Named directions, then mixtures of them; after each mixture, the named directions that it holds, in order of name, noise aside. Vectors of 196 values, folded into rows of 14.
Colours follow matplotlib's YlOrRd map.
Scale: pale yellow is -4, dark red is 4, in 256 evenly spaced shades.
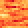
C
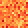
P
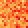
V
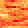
C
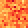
C, V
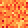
P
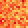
V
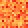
P, V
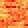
C, P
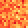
V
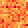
C, P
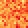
V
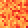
V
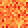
P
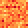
C, P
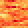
C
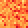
V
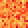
P, V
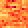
C, V
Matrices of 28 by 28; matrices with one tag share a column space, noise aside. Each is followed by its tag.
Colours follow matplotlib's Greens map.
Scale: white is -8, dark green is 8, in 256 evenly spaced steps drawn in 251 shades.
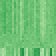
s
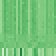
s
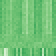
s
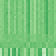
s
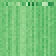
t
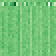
t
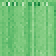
t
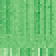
s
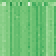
t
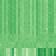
s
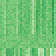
s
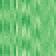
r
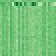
t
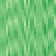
r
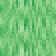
r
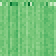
t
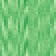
r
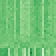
s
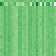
t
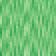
r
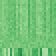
s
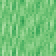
r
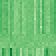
s
